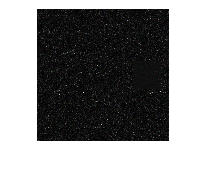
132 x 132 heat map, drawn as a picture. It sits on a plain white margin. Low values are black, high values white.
Slope: none. Calmest part: middle right. Histogram: skewed, a long tail of high values. Odd rows or columns: none. Seam: none. Stripes: none. Odd patch: calmer, in the middle right. Grain: fine.
